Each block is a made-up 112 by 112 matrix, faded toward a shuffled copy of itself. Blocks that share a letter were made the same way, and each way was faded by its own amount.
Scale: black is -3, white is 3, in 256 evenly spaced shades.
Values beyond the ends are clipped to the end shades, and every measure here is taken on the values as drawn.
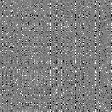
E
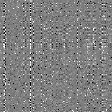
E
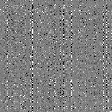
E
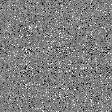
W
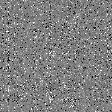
W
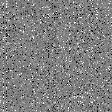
W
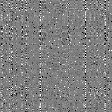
E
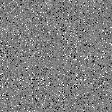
W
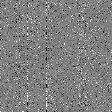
W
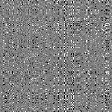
E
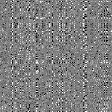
E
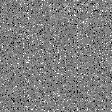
W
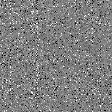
W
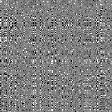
E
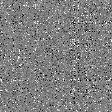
W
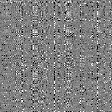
E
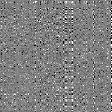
E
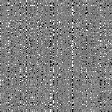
E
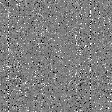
W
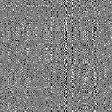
E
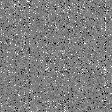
W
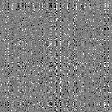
E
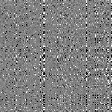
E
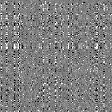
E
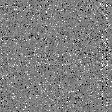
W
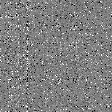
W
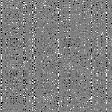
E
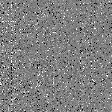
W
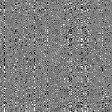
E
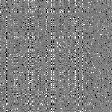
E
